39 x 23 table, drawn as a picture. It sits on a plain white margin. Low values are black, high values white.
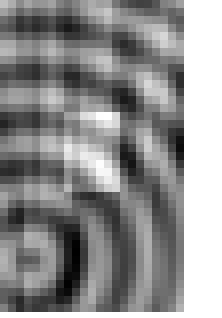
Ninth with the highest average: centre. Slope: none. Ninth with the lowest average: bottom middle. Calmest part: bottom right. Odd rows or columns: none. Histogram: bell-shaped. Rings: centred on the bottom left. Odd patch: higher, in the centre.
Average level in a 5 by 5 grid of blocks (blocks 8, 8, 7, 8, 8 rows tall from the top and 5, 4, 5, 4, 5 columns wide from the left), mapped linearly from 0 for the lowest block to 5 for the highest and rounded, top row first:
21213 / 12312 / 13512 / 21111 / 20112
